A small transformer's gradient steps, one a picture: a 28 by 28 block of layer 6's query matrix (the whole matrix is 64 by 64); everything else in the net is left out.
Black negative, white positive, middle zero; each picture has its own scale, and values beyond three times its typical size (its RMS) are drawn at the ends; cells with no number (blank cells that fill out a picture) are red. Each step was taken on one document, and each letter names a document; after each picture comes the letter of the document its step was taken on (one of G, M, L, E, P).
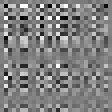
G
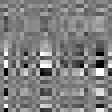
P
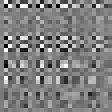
G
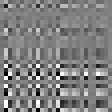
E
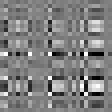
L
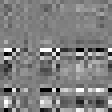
P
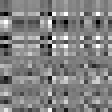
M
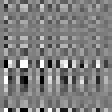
G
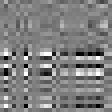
P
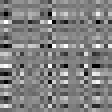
M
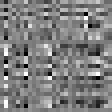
P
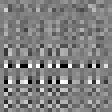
G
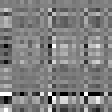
M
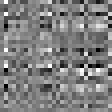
P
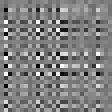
E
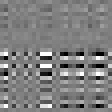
P
